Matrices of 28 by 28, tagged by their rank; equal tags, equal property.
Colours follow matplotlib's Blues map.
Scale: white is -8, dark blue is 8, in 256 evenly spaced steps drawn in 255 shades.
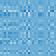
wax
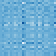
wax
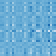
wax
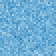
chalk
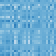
wax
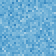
chalk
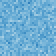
chalk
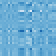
wax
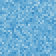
chalk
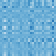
wax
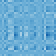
wax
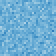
chalk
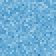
chalk
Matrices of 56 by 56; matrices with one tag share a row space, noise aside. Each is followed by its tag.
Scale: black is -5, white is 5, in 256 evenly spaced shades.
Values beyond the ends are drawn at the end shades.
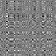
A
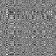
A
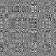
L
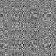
L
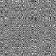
L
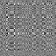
A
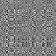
A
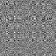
A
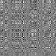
L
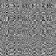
A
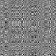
L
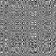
L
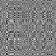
A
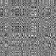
L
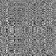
A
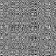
L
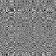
A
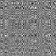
L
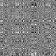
L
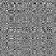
A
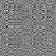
A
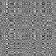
A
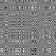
L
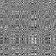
L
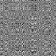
L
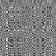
A
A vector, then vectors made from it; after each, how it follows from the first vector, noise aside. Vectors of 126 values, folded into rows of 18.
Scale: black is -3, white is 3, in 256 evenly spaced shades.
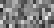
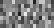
wrapped around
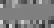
partly zeroed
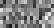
sign-scrambled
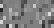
partly zeroed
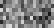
sign-scrambled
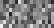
wrapped around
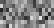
sign-scrambled
